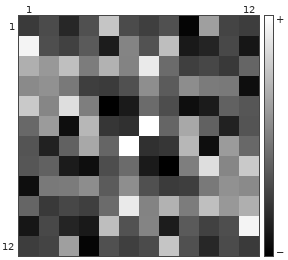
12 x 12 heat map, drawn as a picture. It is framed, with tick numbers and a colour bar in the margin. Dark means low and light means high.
It looks the same turned upside down. There is no seam. There is no overall slope. Fine speckle covers the field.
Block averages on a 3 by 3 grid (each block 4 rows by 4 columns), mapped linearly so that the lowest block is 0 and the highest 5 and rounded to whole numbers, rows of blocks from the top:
5 5 0 | 4 1 4 | 0 5 5
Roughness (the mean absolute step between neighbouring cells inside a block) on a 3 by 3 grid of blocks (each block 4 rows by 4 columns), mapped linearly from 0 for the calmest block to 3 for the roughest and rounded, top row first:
0 2 0
2 3 2
0 2 0
